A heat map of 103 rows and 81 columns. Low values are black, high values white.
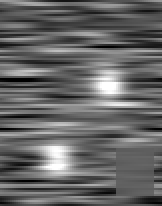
The bottom right is the calmest part. The halves do not mirror each other. Two bumps rise from the field. There is no overall slope. In the bottom right lies a patch that is calmer than the rest.
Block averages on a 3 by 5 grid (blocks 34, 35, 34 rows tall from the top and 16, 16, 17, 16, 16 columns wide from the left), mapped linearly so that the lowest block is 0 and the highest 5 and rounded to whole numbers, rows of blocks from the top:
11110 | 22351 | 05211
